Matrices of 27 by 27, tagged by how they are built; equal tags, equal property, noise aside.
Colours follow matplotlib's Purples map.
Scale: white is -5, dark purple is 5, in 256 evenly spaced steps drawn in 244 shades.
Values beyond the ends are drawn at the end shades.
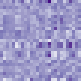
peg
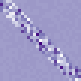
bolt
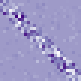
bolt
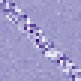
bolt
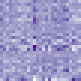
peg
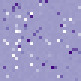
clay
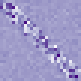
bolt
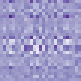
peg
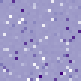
clay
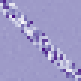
bolt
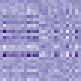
peg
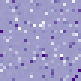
clay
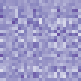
peg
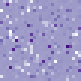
clay
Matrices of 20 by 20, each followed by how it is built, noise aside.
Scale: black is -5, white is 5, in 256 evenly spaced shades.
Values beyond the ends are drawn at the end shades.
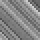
Toeplitz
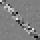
banded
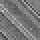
Toeplitz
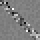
banded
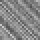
Toeplitz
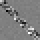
banded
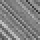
Toeplitz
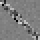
banded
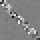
banded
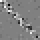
banded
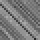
Toeplitz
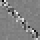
banded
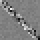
banded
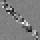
banded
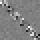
banded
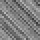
Toeplitz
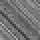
Toeplitz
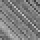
Toeplitz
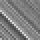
Toeplitz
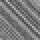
Toeplitz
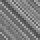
Toeplitz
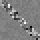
banded
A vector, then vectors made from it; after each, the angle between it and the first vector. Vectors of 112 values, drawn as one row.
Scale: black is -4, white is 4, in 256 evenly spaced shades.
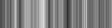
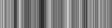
nearly opposite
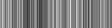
partly opposed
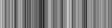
nearly opposite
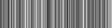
partly aligned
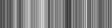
nearly parallel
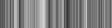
nearly parallel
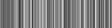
partly aligned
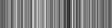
partly aligned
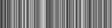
partly aligned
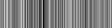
partly opposed
